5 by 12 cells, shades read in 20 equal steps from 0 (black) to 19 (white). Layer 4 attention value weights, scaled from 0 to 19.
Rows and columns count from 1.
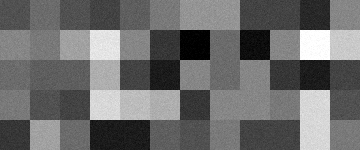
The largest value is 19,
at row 2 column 11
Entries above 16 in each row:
0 2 0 0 0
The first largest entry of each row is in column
7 11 4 4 11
